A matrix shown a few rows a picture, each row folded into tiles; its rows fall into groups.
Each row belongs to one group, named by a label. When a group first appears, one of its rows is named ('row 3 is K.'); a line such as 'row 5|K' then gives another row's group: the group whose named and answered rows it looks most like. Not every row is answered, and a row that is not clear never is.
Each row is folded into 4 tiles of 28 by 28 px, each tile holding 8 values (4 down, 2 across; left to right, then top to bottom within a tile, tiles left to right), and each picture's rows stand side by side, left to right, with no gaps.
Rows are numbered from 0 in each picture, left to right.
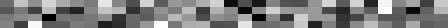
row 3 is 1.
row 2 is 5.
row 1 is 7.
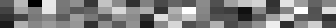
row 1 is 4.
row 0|1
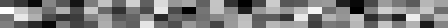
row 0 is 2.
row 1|1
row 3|5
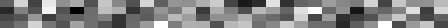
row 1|7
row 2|5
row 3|7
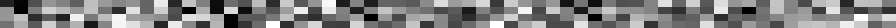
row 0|5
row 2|7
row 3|5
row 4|7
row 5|5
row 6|1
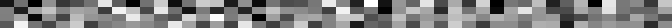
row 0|5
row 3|4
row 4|4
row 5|1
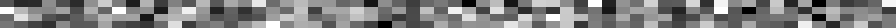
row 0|2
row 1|4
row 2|7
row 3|2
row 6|1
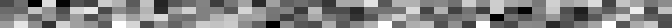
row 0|5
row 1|4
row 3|7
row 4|1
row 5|7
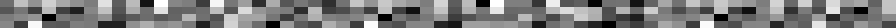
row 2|2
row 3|1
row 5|2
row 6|1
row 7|1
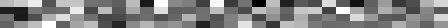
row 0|7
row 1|1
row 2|5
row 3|2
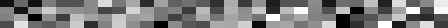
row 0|5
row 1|2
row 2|4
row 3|7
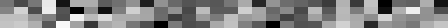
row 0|2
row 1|2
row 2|2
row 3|4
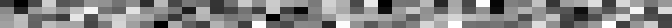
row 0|5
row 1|2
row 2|1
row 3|4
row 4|4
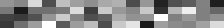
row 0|7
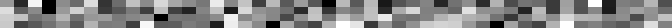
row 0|4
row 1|1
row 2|2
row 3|4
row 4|2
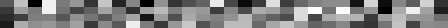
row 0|1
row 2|5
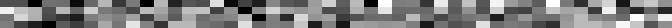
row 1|5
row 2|5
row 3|1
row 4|1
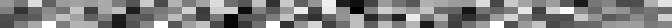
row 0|7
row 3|5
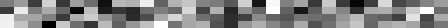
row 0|2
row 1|7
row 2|1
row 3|5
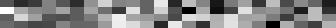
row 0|2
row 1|2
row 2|2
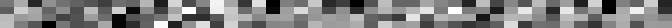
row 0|2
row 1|7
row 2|4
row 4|4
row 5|4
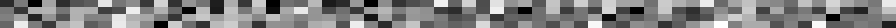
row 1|2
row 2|4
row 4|1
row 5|1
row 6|7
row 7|1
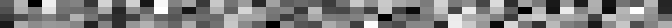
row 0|1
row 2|2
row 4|2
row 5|4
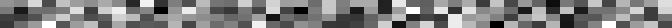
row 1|4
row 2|1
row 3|7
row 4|2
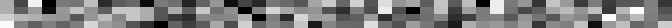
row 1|2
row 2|5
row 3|1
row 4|1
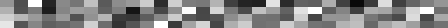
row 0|4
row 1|7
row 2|5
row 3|5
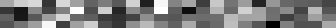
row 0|7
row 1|1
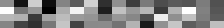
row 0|4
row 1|4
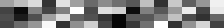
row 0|7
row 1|7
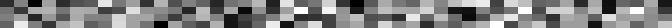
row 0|5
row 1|2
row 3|5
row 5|4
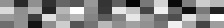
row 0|4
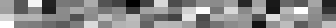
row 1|5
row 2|4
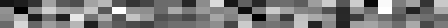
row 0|5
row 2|5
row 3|1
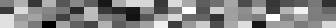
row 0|2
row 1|7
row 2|4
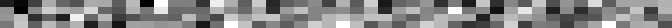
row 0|5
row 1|1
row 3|4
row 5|7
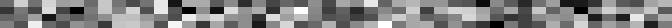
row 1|2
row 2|4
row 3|7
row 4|2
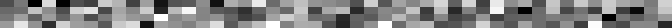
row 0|5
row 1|4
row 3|7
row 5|1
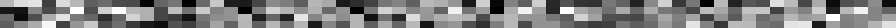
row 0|7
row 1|2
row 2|5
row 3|5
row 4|4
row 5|2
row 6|5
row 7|4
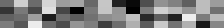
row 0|1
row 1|5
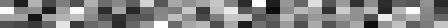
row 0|4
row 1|7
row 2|4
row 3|4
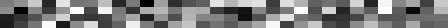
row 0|7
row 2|7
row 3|1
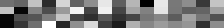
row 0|7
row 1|1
